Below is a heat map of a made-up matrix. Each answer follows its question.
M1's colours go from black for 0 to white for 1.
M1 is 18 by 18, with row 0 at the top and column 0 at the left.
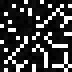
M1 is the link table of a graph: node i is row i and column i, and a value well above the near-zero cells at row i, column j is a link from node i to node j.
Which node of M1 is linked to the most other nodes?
node 16
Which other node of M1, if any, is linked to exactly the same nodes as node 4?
node 8
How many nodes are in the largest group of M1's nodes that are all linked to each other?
3
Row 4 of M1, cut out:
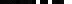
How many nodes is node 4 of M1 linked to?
4
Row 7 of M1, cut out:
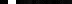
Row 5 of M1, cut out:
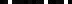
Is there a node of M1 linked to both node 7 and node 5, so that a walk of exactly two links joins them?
yes
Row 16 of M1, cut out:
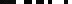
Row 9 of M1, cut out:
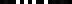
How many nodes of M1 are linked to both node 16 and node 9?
3
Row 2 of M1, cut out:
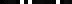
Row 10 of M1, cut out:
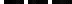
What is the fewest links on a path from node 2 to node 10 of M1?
5
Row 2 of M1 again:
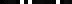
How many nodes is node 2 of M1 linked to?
3
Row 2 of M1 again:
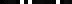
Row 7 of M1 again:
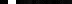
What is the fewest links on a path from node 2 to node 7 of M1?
1
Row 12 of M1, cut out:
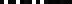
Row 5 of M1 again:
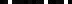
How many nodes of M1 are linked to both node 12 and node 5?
0
